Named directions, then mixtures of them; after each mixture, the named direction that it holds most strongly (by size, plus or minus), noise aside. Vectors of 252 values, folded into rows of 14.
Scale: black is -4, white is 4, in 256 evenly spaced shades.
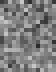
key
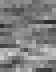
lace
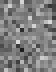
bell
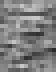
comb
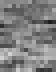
lace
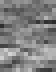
lace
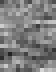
lace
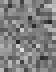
bell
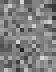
bell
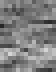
lace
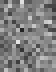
bell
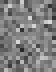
bell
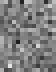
bell
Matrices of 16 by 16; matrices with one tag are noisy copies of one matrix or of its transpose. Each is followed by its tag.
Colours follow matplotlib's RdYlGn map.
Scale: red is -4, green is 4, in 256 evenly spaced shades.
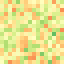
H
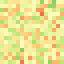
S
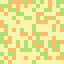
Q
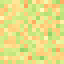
S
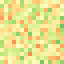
S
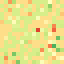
H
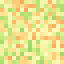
Q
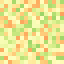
H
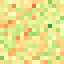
H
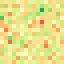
H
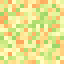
H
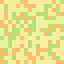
H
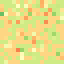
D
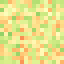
Q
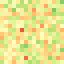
D
